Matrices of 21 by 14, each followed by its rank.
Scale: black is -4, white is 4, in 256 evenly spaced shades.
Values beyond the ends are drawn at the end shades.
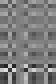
one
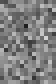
full rank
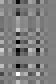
one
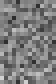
full rank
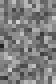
full rank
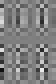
one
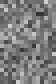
full rank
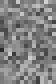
full rank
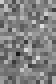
full rank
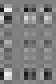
one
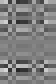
one
